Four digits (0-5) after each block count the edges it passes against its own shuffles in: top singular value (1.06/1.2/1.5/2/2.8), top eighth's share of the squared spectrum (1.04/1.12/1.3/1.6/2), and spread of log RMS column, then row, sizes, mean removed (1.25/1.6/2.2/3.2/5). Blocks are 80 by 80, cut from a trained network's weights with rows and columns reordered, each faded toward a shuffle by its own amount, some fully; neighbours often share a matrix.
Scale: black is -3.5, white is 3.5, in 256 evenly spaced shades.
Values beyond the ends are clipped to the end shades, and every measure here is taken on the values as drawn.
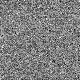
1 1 0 0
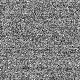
2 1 0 0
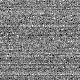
3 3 1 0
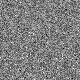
0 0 0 0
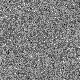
0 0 0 0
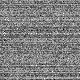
4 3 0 1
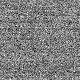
2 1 0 0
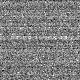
3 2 0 1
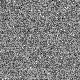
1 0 0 0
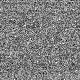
1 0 0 0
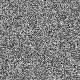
0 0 0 0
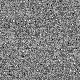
1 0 0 0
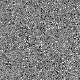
2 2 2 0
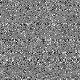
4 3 0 3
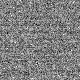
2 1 0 0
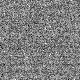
1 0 0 0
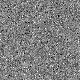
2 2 0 1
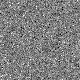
1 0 0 0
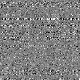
4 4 0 3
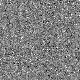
1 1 0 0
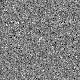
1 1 0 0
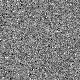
1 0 0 0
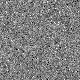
1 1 0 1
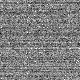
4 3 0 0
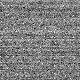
3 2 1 0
